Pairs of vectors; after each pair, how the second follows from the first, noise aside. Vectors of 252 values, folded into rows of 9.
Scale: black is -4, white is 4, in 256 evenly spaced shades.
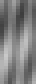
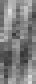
wrapped around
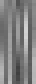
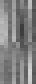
wrapped around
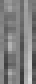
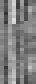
wrapped around
